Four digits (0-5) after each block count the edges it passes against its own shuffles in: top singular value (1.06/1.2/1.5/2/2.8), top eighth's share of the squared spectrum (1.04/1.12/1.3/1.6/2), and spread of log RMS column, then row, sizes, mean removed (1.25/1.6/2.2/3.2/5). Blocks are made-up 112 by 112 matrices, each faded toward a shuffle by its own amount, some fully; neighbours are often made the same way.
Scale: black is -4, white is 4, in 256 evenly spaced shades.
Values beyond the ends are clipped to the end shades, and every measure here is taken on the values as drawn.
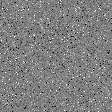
0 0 0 0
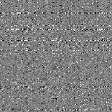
4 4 1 3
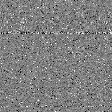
4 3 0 2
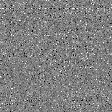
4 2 1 2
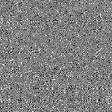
4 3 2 2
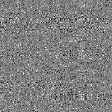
4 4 2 3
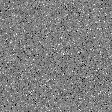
0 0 0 0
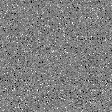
3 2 1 1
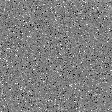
0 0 0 0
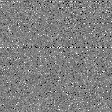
4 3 1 2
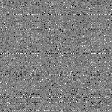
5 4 2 3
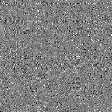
4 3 1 2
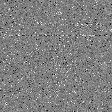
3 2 0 1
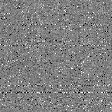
4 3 1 2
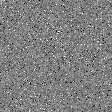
1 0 0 0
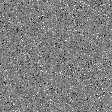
1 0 0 0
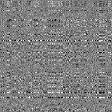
5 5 3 4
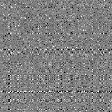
5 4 2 3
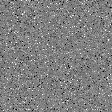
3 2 0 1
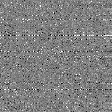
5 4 1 3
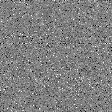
3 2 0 1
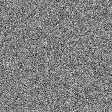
1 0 0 0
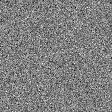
0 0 0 0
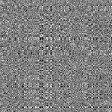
5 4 3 3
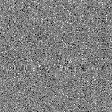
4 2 1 1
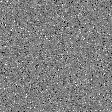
0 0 0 0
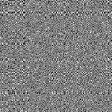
5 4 3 3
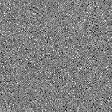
4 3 1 1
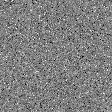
1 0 0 0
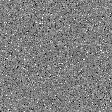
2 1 0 0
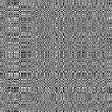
5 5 4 4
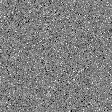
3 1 0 0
